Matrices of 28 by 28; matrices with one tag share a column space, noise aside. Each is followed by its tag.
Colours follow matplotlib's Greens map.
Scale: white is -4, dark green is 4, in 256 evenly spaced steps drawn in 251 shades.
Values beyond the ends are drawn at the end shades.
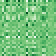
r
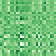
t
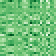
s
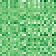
s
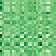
t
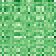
r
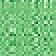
s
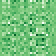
s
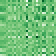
r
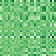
r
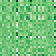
r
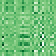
t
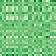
r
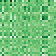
r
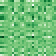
r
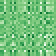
t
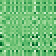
t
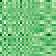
s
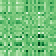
t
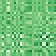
t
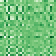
r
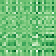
t
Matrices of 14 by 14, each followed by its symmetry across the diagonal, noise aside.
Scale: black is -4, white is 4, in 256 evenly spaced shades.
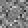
antisymmetric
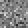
neither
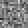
antisymmetric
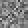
antisymmetric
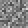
symmetric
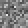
symmetric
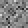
symmetric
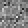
neither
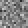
neither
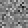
neither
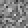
symmetric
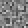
antisymmetric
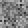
symmetric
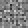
antisymmetric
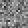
neither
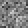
symmetric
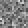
symmetric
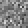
neither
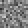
antisymmetric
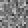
neither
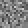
antisymmetric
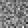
antisymmetric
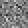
antisymmetric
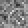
symmetric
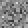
symmetric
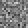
neither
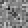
symmetric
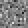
antisymmetric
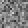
neither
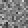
neither
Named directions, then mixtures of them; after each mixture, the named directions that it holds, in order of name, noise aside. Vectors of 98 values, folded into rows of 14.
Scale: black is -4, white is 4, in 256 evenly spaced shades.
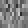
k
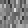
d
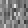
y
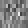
k, y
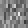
k, y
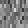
d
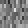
d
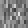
k, y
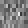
k, y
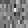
d, y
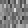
d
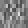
k, y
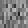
k, y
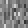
y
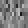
k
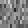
d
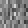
y
